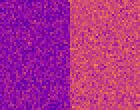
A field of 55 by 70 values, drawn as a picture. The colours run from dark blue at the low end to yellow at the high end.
The table splits into one row of 2 panels. Panel 1,1: low, fine-grained. Panel 1,2: middling, fine-grained.
